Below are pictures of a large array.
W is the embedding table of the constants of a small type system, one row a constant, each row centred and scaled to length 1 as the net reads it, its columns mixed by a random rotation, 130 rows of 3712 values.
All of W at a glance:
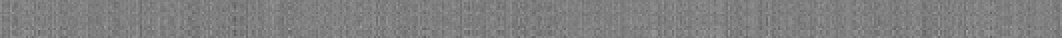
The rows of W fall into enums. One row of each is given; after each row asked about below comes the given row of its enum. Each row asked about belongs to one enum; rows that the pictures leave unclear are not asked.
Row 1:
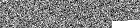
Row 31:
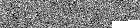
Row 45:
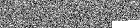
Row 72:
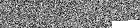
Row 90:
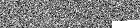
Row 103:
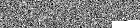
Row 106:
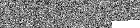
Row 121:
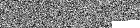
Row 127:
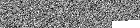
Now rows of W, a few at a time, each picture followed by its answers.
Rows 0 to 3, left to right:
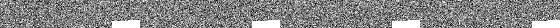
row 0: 106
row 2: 45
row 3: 103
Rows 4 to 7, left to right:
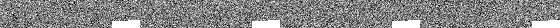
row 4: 31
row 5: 45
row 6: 127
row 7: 72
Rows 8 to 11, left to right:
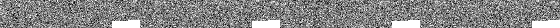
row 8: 31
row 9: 45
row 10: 106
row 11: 45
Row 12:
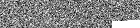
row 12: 90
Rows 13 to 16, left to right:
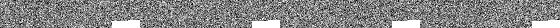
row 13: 106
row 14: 103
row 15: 1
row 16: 72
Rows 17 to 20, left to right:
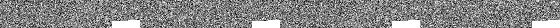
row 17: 72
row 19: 72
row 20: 45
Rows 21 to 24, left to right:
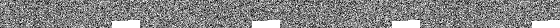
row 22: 1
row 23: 72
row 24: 106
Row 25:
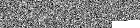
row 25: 103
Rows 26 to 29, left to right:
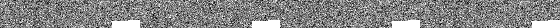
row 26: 106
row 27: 31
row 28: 121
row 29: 106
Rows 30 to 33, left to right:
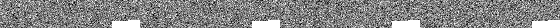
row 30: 31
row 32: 106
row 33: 127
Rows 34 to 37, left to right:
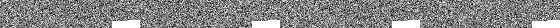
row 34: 1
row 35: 121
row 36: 1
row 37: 103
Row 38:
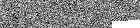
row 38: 31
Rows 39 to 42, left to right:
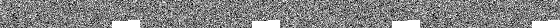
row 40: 103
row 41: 1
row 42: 31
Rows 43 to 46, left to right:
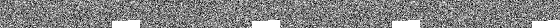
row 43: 45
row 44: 72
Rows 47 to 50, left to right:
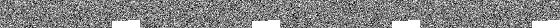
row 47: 45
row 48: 127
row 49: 31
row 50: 45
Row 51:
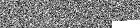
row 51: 90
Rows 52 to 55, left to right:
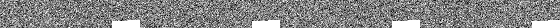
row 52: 90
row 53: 127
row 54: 1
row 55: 106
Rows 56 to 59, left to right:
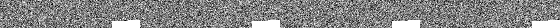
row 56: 103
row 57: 121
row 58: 127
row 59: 72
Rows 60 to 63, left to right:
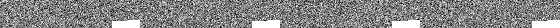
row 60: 1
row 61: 103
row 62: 72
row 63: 103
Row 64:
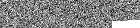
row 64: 1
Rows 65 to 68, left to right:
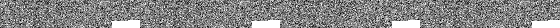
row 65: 106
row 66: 106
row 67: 72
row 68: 106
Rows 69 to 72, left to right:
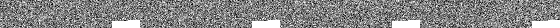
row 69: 103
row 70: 103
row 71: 45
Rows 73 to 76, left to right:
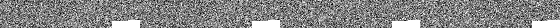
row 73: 72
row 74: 72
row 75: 103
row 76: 90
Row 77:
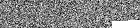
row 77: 72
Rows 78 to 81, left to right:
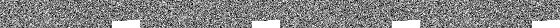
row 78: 90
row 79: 103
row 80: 1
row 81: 90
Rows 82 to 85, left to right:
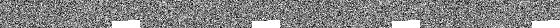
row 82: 72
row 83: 103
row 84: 121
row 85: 106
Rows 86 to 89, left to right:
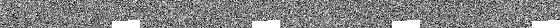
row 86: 31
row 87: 103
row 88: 90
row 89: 72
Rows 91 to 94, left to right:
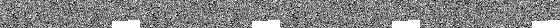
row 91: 31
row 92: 31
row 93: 31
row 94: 106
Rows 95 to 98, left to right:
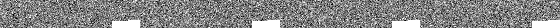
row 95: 31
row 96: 90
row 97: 103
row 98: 45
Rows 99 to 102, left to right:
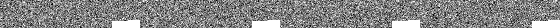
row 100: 1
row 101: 45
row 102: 31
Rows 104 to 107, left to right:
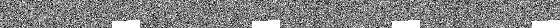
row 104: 103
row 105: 31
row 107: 106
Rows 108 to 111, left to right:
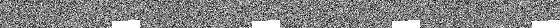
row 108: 72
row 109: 121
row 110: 127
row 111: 106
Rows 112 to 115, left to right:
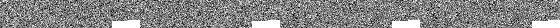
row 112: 1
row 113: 121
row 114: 31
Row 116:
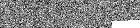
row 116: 106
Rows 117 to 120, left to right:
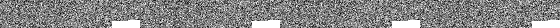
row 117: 72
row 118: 106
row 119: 72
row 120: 121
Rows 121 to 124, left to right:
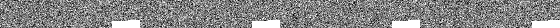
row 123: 31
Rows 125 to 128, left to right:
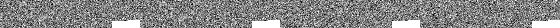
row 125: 103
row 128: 31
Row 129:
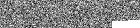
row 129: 45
